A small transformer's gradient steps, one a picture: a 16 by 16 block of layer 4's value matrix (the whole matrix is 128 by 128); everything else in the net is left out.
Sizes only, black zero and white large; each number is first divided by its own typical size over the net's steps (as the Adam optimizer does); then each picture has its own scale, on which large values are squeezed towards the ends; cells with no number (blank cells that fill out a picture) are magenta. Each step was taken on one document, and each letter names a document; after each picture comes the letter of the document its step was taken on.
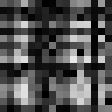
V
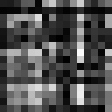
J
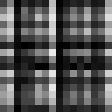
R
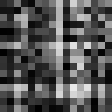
V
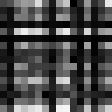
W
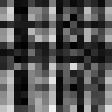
R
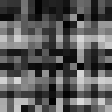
V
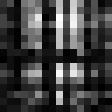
J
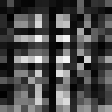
W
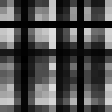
R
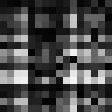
V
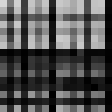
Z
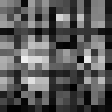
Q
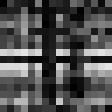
V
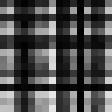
R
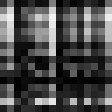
R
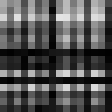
Z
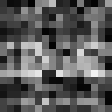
Q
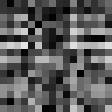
V
